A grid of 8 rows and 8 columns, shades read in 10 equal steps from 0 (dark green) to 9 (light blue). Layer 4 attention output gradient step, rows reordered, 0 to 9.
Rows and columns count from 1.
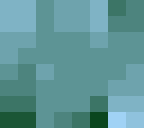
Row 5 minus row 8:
4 3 1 1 2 5 -4 -2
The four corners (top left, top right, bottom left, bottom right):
7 4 1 8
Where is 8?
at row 8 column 8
